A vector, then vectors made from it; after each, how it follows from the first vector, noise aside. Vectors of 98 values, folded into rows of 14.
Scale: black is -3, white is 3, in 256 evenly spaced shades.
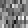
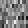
negated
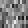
negated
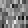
negated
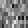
negated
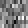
copied
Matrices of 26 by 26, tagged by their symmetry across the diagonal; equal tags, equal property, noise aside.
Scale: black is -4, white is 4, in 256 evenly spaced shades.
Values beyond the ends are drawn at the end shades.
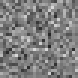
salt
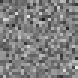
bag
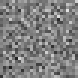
salt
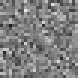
salt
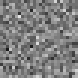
bag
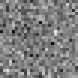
bag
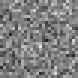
salt
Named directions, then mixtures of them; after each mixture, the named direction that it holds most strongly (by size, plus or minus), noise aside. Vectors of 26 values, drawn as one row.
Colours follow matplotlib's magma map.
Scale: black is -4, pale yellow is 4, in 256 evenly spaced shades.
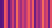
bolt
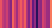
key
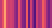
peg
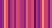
bolt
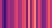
peg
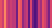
peg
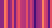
bolt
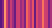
bolt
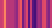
peg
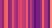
key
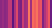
key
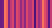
bolt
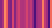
bolt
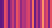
bolt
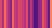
key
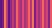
bolt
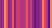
bolt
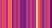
key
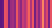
bolt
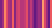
bolt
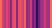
key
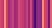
peg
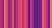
key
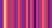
peg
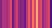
key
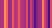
peg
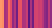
bolt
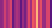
key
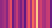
key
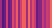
peg
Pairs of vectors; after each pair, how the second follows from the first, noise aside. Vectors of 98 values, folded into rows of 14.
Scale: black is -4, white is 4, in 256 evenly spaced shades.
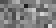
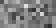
sign-scrambled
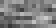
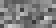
sign-scrambled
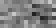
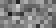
shuffled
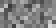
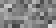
sign-scrambled
